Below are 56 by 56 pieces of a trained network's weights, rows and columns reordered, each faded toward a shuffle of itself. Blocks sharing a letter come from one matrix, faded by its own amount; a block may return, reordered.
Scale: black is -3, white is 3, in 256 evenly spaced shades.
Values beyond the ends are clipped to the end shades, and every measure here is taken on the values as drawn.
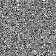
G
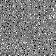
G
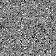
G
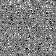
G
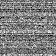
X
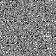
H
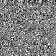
H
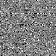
H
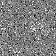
G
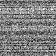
X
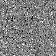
G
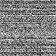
X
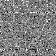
H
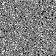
G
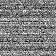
X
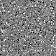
G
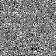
G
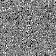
G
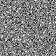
H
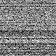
X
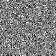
H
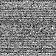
X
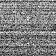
X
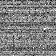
X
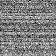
X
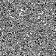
G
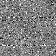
H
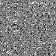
G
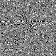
H
